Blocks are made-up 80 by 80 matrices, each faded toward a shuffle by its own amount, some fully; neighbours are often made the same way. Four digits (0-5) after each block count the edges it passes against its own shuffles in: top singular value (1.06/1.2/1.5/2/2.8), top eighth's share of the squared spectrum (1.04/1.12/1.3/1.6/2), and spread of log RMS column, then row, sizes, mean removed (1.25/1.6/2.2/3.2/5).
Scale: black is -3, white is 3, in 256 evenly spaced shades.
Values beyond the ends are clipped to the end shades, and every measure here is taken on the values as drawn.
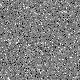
0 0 0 0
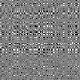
5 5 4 4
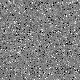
2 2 0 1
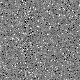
1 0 1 0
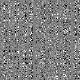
2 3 4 3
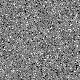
0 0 0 0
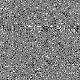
3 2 0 2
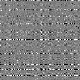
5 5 2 4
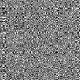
4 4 3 3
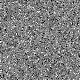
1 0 0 0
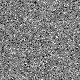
0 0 0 0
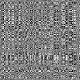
5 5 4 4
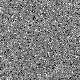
2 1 0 0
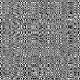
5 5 4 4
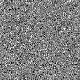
3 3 1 1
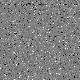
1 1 0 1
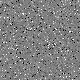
0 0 0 0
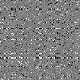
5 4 2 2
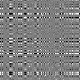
5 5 4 4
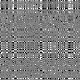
5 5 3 4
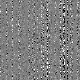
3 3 4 0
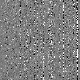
3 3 4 0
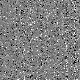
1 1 2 0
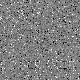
2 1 0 0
